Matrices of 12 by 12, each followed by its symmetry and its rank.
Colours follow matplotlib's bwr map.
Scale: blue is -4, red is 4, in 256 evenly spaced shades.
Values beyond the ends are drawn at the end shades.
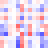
neither, rank two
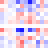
neither, rank two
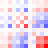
symmetric, rank two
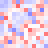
symmetric, full rank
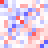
symmetric, full rank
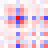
symmetric, rank two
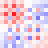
symmetric, rank two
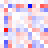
antisymmetric, rank two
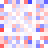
antisymmetric, rank two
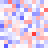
neither, full rank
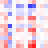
neither, rank two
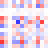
neither, rank two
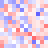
neither, full rank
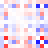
antisymmetric, rank two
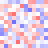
neither, full rank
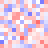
symmetric, full rank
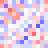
symmetric, full rank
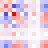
symmetric, rank two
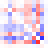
antisymmetric, rank two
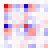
symmetric, rank two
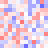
neither, full rank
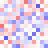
symmetric, full rank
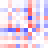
antisymmetric, rank two
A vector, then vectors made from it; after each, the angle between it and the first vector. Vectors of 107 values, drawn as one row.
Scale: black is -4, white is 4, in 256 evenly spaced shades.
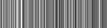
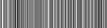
orthogonal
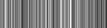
orthogonal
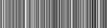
partly aligned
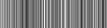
orthogonal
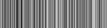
nearly opposite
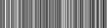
partly aligned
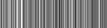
nearly parallel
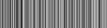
nearly opposite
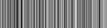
nearly opposite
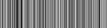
nearly opposite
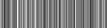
orthogonal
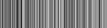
nearly opposite
